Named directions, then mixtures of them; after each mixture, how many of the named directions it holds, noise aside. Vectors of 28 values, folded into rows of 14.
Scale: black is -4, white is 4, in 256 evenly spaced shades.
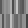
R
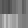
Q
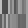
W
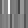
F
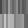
three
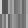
one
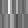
three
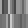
two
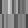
two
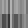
three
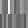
three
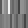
one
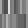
two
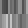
three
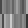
two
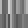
three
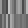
two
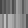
two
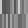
two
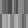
two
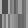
one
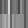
two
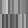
two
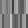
one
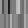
one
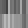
three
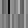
one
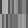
one
